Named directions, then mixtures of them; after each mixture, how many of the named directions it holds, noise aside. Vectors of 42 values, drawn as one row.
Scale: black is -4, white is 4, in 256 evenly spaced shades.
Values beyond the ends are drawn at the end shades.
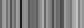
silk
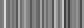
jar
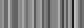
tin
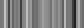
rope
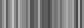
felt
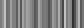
three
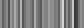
two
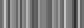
two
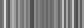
three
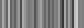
two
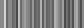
two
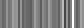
two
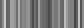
two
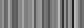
one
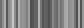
one
